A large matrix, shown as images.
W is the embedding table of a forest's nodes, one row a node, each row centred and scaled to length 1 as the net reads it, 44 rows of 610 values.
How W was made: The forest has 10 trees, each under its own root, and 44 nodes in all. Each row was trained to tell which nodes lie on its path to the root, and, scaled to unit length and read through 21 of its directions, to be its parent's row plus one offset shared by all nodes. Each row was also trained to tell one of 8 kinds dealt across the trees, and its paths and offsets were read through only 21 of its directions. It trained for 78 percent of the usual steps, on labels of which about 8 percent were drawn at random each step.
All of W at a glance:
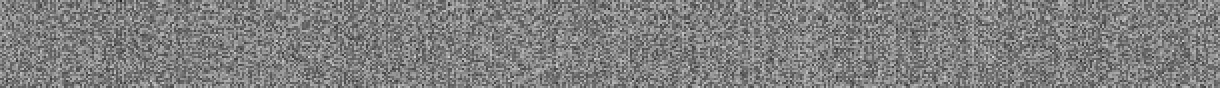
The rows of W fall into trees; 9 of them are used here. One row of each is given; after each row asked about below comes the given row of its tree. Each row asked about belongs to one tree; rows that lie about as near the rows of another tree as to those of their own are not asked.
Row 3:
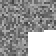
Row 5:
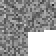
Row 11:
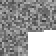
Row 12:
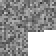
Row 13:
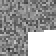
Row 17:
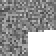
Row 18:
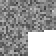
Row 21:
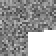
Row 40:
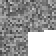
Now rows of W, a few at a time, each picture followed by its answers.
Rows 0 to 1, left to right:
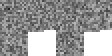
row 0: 17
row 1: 3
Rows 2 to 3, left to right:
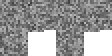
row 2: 18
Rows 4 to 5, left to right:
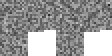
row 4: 17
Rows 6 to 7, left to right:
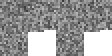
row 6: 40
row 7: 13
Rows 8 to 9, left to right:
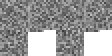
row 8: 21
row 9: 21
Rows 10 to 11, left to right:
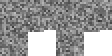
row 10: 17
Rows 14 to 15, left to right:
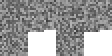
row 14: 3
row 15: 21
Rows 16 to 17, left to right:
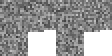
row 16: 40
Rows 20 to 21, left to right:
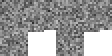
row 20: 12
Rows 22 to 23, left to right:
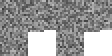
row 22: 40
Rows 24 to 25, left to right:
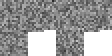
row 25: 18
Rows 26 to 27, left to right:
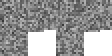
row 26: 21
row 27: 40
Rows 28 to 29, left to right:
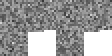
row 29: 18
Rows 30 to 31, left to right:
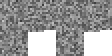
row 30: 17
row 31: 18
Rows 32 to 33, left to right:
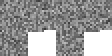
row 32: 13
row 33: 21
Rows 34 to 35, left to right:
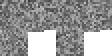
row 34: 12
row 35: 18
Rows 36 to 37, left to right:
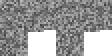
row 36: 11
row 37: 17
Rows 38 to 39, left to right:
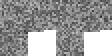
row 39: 12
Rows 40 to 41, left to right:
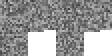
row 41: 3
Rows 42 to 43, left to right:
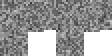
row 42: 5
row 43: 5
